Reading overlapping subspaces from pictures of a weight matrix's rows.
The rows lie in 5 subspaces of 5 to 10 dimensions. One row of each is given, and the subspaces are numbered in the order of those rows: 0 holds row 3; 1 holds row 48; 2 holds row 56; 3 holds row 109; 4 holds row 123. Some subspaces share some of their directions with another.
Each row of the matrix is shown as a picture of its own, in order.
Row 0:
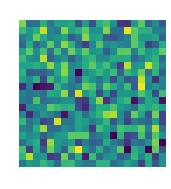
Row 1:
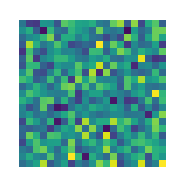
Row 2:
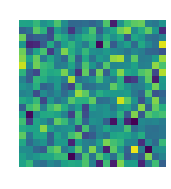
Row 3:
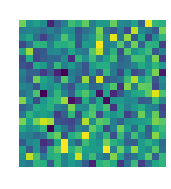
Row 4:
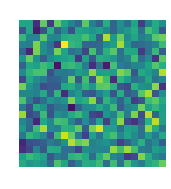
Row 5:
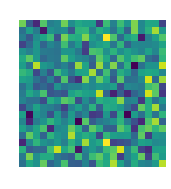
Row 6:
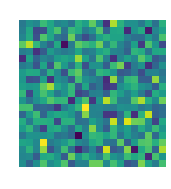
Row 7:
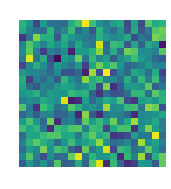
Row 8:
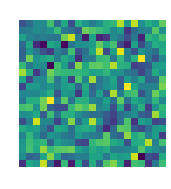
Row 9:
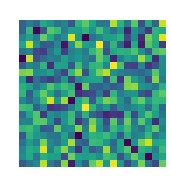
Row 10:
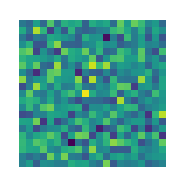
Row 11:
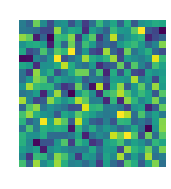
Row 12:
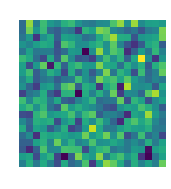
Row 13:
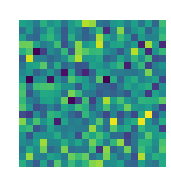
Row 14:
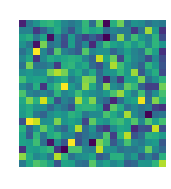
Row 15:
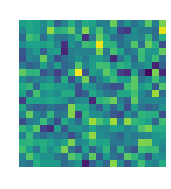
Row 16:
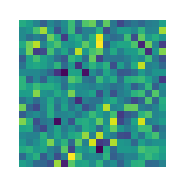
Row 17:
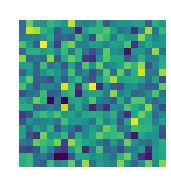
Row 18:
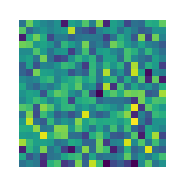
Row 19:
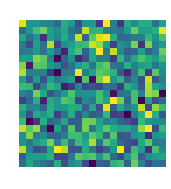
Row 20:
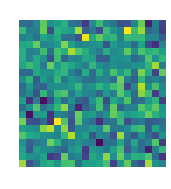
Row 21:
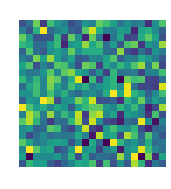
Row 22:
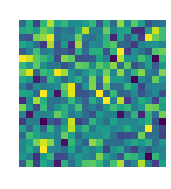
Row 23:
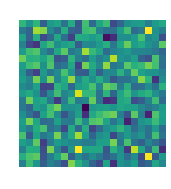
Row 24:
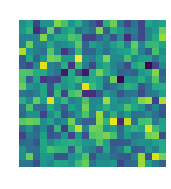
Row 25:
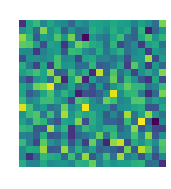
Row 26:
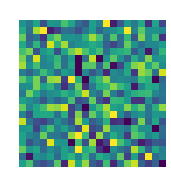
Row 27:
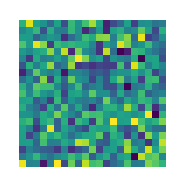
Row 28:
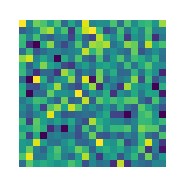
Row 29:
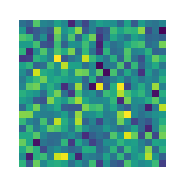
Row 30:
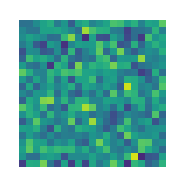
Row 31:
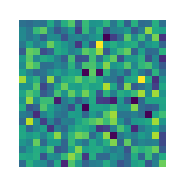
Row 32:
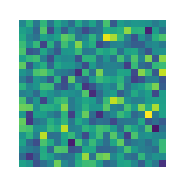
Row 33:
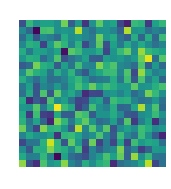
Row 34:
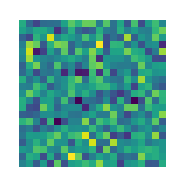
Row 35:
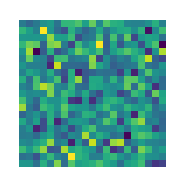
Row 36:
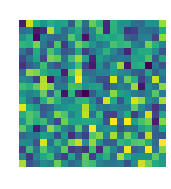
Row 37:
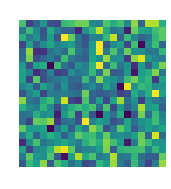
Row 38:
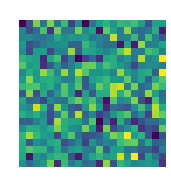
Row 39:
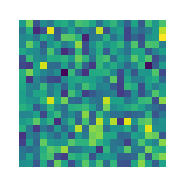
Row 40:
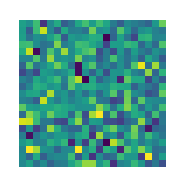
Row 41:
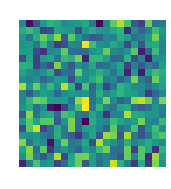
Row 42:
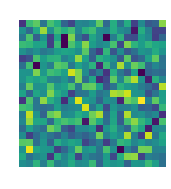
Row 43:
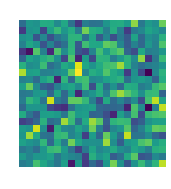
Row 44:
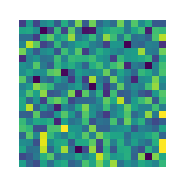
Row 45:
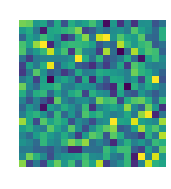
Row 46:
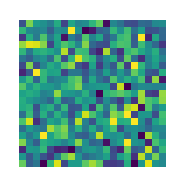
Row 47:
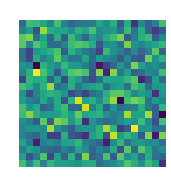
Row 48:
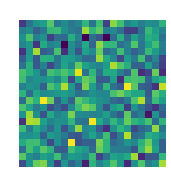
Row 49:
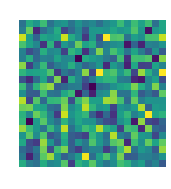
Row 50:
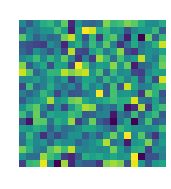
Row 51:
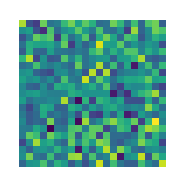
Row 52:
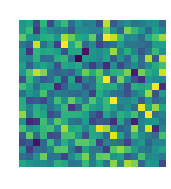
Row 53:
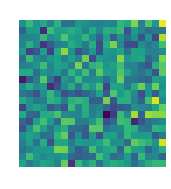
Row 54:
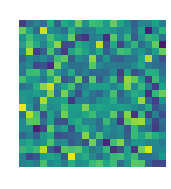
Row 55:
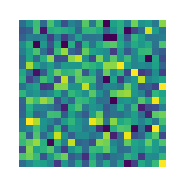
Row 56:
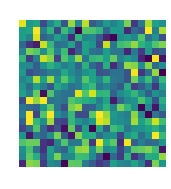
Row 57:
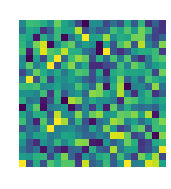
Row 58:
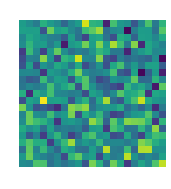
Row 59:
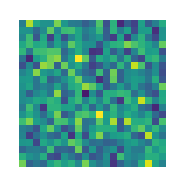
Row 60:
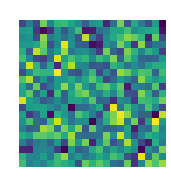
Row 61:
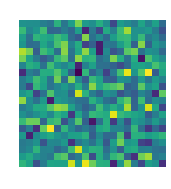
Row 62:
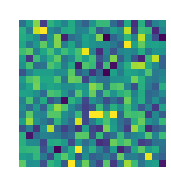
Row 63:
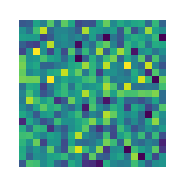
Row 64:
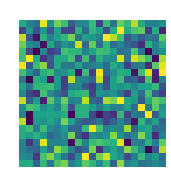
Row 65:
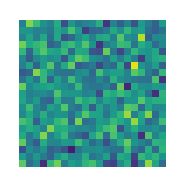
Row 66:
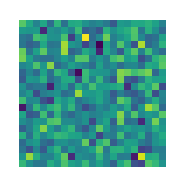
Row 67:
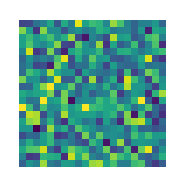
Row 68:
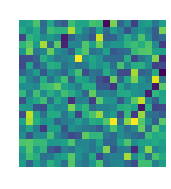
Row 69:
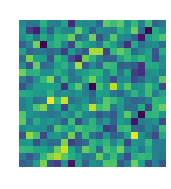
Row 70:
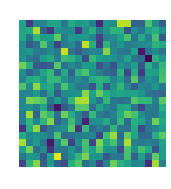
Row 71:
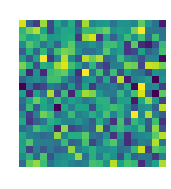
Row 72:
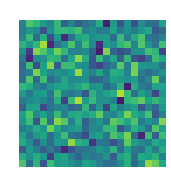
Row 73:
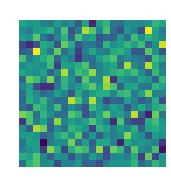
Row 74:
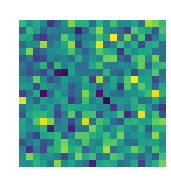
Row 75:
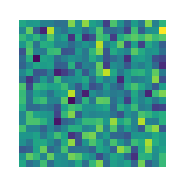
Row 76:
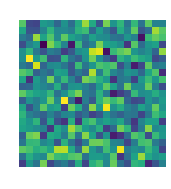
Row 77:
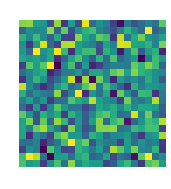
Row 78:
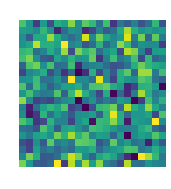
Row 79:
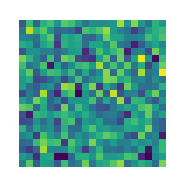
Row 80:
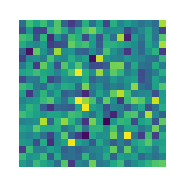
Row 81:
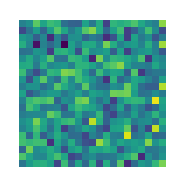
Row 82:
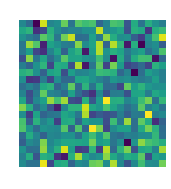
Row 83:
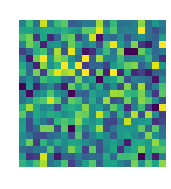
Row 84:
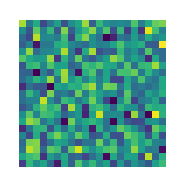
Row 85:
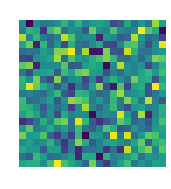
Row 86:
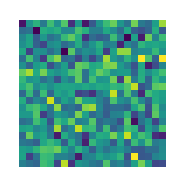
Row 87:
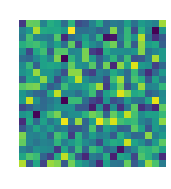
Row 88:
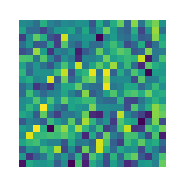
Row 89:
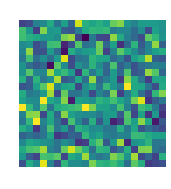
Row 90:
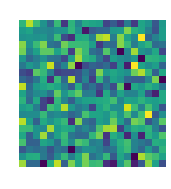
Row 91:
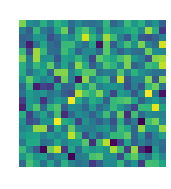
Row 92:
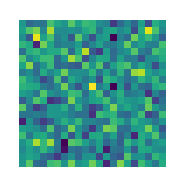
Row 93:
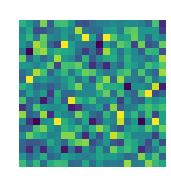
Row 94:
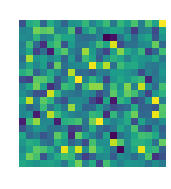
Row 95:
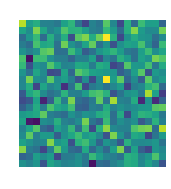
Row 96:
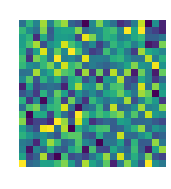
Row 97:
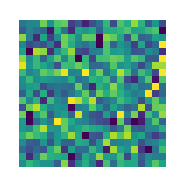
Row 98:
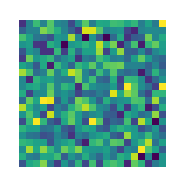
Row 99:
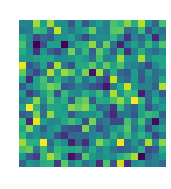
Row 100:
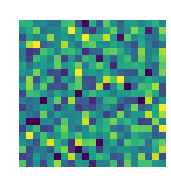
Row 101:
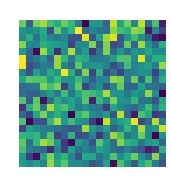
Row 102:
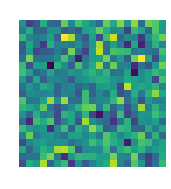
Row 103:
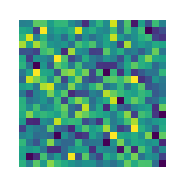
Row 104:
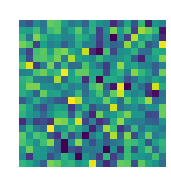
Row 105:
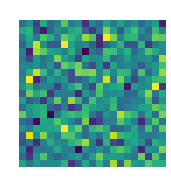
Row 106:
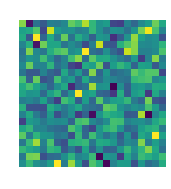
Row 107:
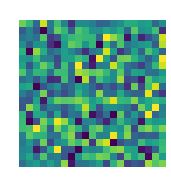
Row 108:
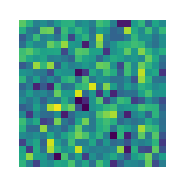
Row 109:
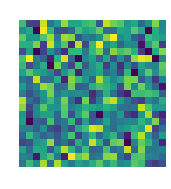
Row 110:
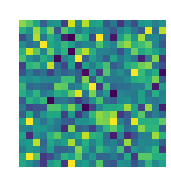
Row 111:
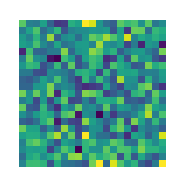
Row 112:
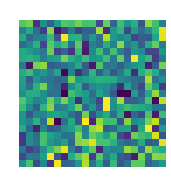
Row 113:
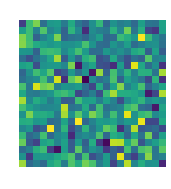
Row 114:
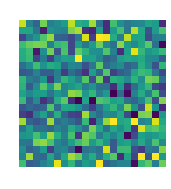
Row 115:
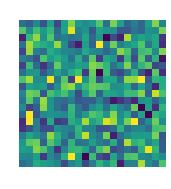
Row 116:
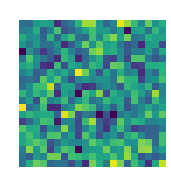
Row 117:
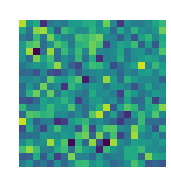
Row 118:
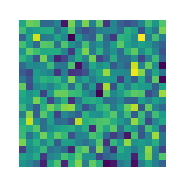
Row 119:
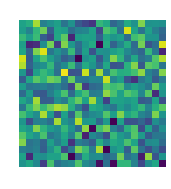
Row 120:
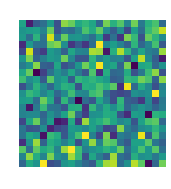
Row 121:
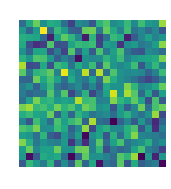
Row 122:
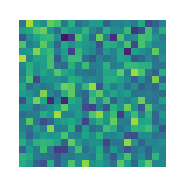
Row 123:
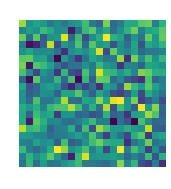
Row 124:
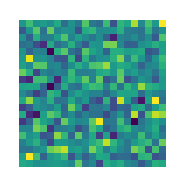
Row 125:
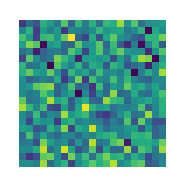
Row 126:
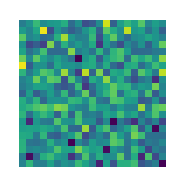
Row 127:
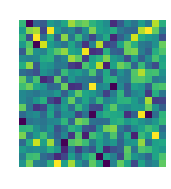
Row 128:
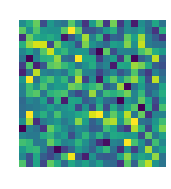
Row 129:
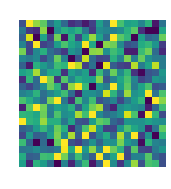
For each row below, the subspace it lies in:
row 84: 1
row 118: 4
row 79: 0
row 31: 1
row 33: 2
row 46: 4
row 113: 4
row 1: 4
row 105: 3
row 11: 0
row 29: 0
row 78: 3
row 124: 1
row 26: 1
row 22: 0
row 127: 0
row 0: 2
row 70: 2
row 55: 3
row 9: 2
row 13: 3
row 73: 3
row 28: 3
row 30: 4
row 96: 2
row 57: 4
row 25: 4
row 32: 4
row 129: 0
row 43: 1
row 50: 4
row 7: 4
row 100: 1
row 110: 0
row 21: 1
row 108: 2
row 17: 0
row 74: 0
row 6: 3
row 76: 0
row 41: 2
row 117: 1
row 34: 1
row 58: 2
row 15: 1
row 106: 0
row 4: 3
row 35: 3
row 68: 3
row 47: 3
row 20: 2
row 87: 1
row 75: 4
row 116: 2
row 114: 3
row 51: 3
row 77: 3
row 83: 2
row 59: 2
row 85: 0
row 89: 1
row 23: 1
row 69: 0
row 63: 1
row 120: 4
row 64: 3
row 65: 4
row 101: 3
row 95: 1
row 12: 0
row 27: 2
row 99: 3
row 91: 4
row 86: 2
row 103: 3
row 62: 4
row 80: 3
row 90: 4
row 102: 0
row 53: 1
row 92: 0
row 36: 2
